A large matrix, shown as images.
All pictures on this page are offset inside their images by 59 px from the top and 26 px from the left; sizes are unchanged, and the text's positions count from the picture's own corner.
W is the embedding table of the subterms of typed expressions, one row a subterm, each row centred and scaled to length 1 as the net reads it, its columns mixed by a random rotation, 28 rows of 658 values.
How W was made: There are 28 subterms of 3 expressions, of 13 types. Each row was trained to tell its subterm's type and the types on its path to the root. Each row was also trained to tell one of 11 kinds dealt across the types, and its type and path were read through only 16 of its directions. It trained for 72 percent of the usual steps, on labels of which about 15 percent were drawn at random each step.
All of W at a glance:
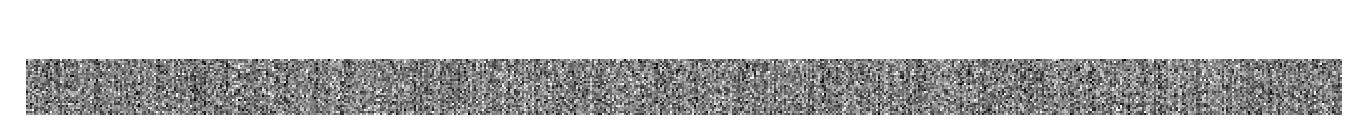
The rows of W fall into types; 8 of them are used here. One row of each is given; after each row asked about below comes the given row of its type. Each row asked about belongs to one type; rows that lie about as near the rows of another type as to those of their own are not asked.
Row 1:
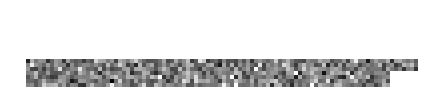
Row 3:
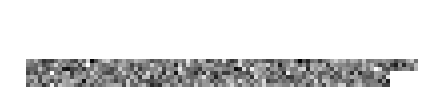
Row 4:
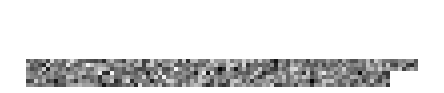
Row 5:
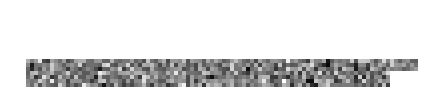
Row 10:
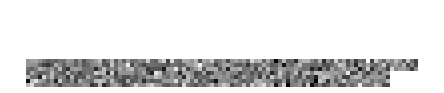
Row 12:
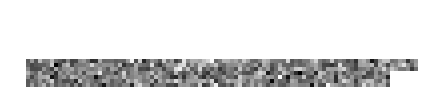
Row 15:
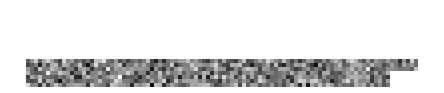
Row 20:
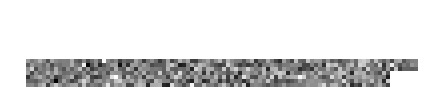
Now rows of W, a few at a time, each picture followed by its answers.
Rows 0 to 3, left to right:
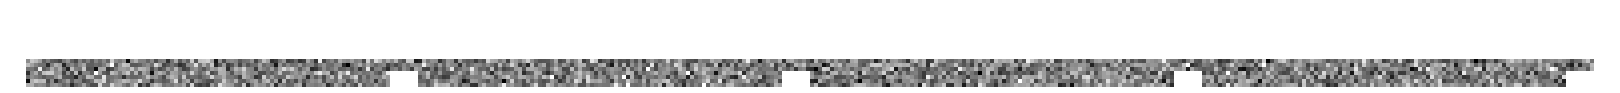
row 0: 10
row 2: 4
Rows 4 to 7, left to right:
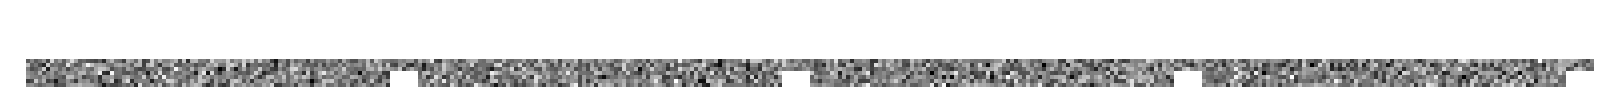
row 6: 15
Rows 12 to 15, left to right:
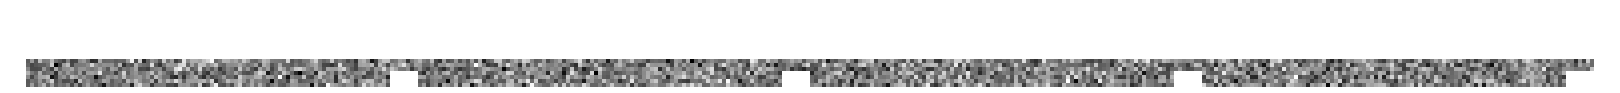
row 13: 3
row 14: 3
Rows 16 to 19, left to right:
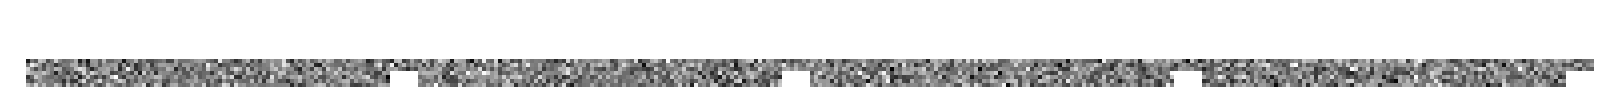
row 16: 20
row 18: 5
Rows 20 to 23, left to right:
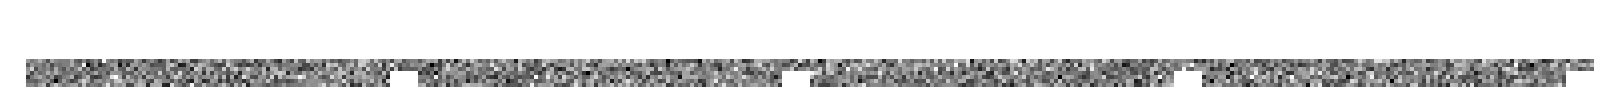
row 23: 12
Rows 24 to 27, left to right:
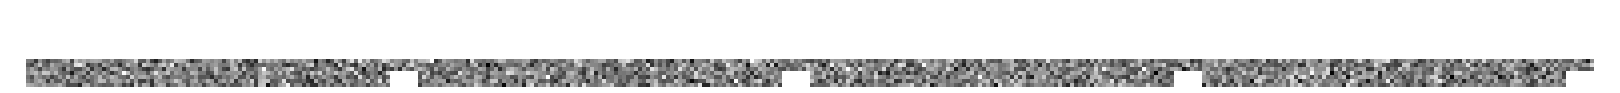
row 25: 5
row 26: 1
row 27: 12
